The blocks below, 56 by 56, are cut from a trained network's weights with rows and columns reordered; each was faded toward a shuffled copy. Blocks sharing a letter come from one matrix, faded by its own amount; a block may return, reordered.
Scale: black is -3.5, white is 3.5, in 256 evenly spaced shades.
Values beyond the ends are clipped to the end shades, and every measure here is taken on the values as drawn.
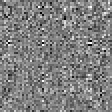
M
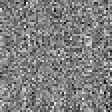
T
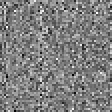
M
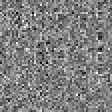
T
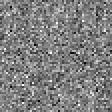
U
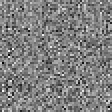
M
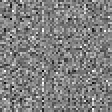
M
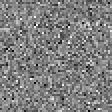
U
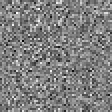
T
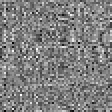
M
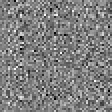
M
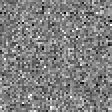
U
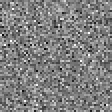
U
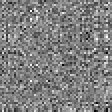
M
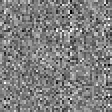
M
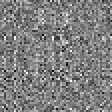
M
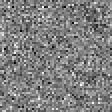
U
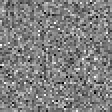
U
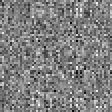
M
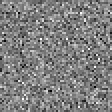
U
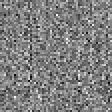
T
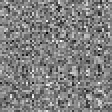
M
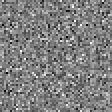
U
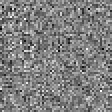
T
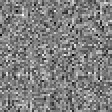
T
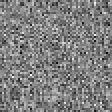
M
